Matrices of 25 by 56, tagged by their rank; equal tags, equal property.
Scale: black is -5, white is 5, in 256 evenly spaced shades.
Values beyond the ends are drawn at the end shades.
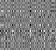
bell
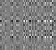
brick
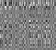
bell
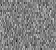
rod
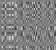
bell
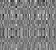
bell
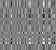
brick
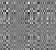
brick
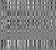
brick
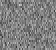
rod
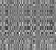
bell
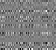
bell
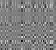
brick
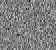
rod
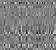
bell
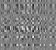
bell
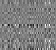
bell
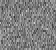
rod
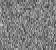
rod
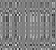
brick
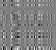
brick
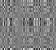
brick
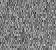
rod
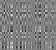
brick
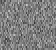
rod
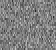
rod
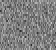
rod
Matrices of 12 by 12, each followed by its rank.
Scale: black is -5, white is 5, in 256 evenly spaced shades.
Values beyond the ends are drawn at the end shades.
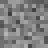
full rank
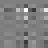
one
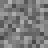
full rank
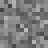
full rank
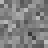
full rank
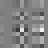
one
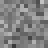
full rank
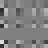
one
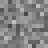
full rank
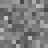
full rank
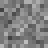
full rank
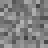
full rank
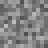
full rank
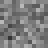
full rank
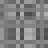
one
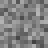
full rank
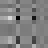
one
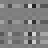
one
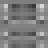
one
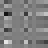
one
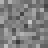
full rank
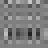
one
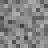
full rank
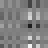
one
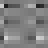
one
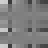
one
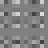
one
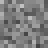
full rank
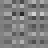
one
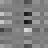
one
